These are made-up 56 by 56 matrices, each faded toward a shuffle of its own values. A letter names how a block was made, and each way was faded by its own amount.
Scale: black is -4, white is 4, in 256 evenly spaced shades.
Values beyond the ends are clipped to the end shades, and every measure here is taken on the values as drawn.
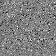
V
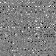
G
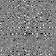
G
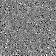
V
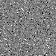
V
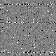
G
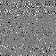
G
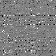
G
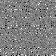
G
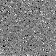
V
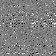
G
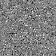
V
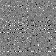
G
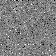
V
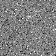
V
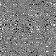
G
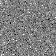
V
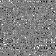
G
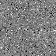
V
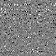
G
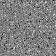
V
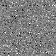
V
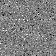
V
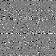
G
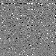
G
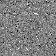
V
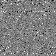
V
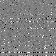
G
